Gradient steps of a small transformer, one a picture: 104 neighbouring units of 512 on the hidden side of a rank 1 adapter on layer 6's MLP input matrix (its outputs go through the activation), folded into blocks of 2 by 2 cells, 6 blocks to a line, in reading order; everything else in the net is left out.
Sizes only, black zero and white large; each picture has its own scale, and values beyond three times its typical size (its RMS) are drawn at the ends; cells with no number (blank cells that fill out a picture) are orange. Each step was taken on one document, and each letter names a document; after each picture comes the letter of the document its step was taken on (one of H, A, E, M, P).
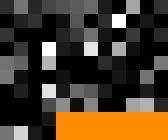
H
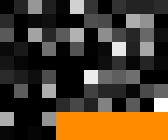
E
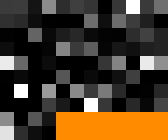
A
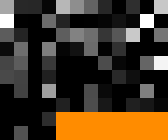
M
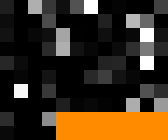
E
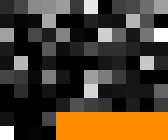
E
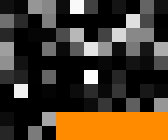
E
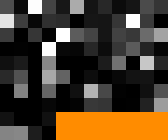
M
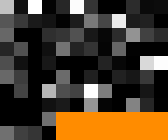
H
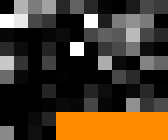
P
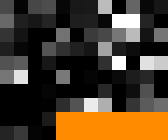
P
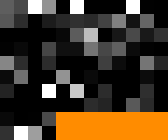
H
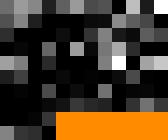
P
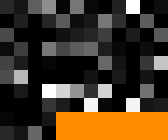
H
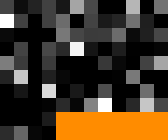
M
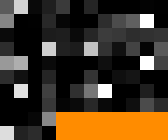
A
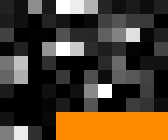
M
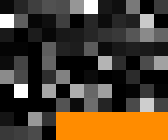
A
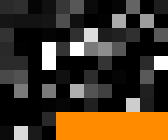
H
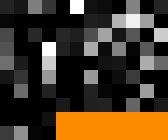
M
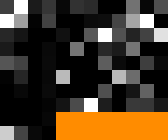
P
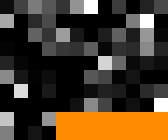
E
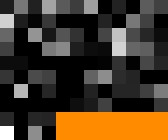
E
